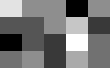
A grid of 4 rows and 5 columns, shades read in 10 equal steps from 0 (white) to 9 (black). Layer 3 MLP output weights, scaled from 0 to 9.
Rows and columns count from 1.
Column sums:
21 20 22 14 21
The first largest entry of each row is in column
4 5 1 3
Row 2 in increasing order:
2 4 6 6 7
